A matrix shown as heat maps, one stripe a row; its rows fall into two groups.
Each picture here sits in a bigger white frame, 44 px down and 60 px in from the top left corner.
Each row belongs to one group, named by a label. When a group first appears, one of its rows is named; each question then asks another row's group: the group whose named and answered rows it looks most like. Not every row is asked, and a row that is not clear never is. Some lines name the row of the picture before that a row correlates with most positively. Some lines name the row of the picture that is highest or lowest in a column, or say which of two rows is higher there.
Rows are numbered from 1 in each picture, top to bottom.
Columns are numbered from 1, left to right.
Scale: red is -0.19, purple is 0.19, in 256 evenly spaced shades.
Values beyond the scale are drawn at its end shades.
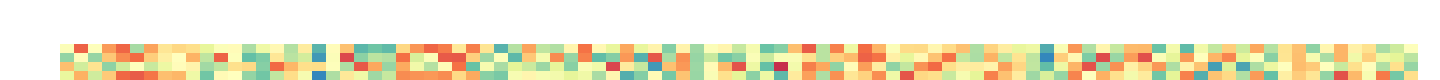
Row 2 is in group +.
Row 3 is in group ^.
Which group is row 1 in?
+
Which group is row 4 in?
+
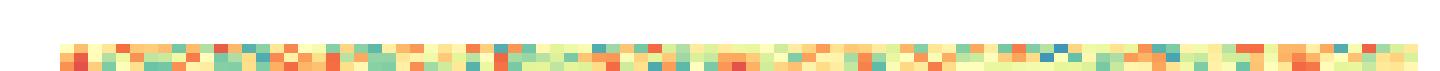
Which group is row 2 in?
^
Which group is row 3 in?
^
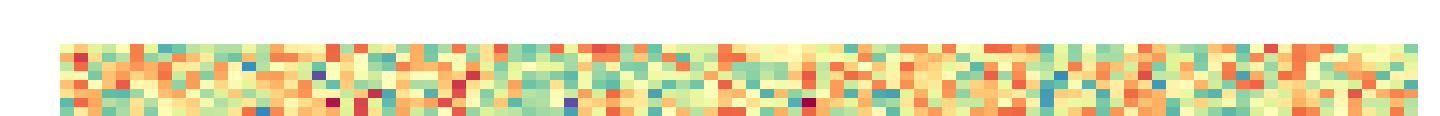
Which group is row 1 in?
^
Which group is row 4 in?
+
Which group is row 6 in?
^
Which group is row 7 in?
^
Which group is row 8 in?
^
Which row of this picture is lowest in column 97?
6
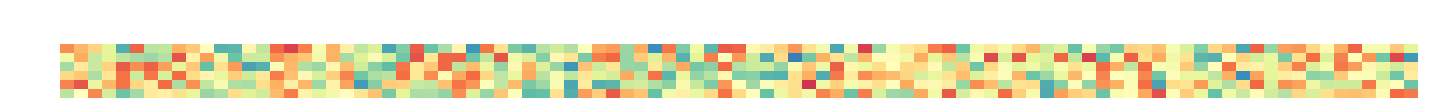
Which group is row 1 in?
^
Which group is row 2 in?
^
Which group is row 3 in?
+
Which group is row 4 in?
+
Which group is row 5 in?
+
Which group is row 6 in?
^
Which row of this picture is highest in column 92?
5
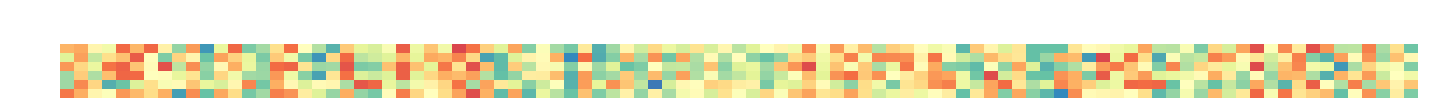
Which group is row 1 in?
+
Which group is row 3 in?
+
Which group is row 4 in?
+
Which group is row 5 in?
^
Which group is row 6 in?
+
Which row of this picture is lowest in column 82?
3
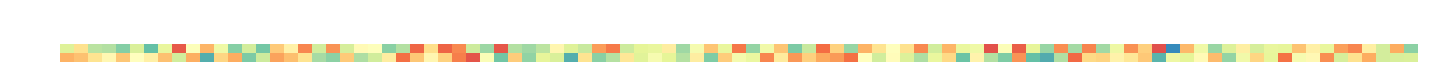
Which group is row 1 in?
^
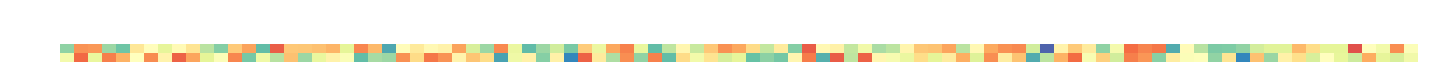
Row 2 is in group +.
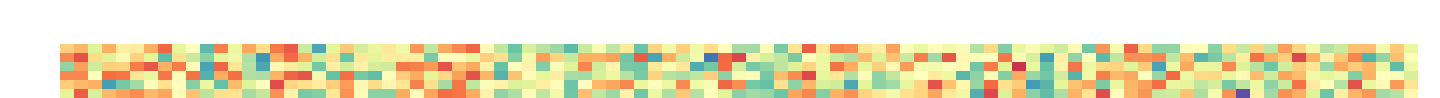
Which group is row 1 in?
+
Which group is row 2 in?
^
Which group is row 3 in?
+
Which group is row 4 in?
+
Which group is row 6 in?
+
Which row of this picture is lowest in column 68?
2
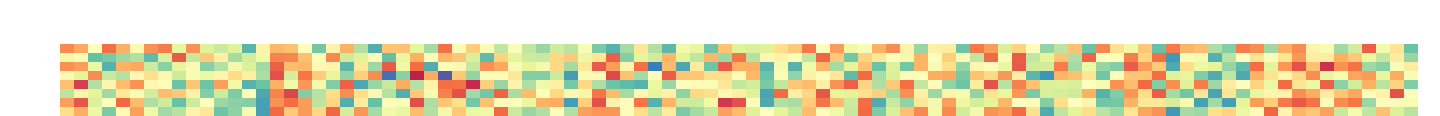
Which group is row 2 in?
^
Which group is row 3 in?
^
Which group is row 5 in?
+
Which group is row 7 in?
^
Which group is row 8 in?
^
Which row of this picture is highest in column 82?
7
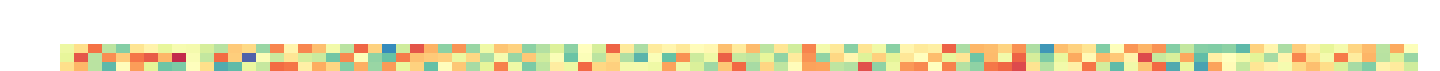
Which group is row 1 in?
^
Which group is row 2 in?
+
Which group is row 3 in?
^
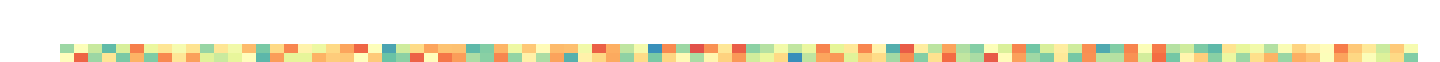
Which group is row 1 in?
^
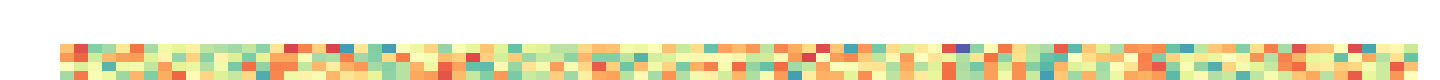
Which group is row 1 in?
^
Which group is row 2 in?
+
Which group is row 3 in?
^
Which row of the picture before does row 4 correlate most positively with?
2
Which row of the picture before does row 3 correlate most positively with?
1
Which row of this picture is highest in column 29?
1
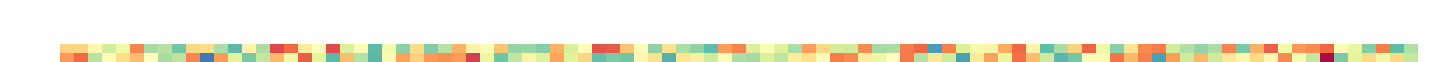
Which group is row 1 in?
^
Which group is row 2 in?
+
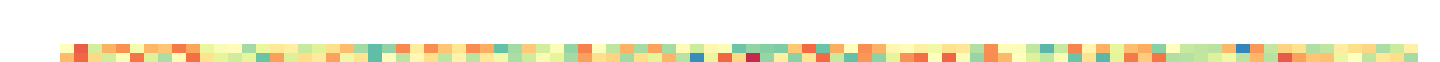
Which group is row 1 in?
+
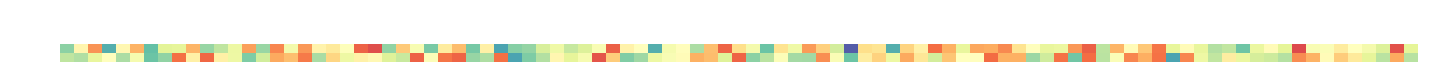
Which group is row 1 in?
^
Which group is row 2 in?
^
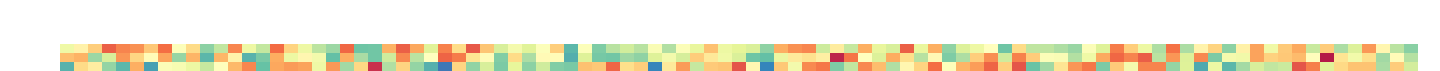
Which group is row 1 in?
+
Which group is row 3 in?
^
